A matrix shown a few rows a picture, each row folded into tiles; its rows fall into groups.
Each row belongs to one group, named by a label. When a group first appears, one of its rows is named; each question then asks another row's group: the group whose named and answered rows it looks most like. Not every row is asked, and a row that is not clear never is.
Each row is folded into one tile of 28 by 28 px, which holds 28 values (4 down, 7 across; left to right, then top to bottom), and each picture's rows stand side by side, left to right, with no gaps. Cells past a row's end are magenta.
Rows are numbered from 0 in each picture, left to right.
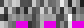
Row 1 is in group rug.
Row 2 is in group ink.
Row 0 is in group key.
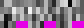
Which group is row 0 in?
rug
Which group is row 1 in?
key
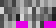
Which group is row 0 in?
ink
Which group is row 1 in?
key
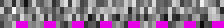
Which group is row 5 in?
key
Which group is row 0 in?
ink
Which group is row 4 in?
key
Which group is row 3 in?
rug
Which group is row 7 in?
rug
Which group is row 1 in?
key
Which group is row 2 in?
ink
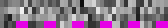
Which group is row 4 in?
key
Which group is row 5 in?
key
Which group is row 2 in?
ink
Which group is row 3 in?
rug
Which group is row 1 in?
rug
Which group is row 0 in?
rug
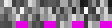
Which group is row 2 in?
ink
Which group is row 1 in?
rug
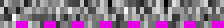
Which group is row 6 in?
rug
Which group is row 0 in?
ink
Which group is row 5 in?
ink
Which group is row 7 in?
rug
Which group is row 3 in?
ink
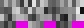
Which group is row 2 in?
rug
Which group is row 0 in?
rug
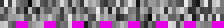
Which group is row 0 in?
key
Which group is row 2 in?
ink
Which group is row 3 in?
rug
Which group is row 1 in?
ink
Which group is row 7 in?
ink
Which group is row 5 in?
rug
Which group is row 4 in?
key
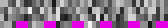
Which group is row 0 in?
key
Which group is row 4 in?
rug
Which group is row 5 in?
key
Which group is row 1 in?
ink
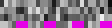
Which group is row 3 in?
ink
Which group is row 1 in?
key
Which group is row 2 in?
rug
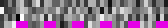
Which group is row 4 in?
key
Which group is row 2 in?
rug
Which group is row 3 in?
ink
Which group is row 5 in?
key
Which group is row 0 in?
ink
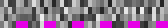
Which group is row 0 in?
key
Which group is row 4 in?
rug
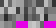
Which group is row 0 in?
key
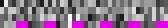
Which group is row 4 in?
rug
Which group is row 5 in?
rug
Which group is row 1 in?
rug
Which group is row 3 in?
rug
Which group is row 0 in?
key
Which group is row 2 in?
ink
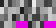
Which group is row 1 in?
rug
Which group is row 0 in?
key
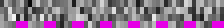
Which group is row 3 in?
key
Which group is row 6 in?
key
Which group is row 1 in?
ink
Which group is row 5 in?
ink
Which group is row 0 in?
key
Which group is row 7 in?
key
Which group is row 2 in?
rug
